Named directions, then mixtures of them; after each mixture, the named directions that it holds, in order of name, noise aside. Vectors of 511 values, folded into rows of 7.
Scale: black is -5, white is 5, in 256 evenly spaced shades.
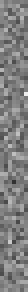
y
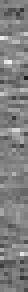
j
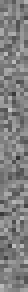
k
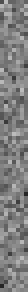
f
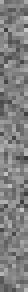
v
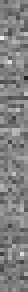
j, y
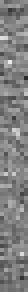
j, v, y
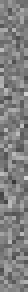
y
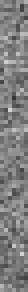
j, k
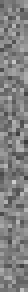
k, y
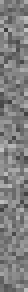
v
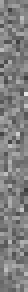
v, y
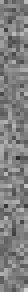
k, v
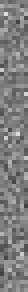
f, k, y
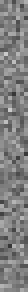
k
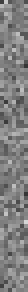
f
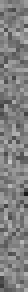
f, v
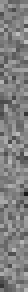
f, v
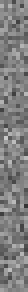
f, k, y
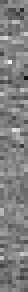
j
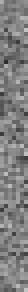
j, v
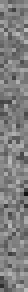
f, v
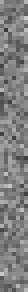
v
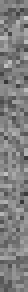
j, k, v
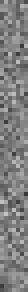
f, k, y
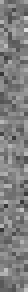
v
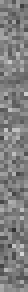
j, k, y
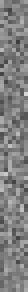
v, y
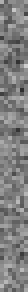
f, j, v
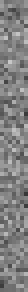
f, j, v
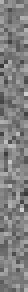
v, y
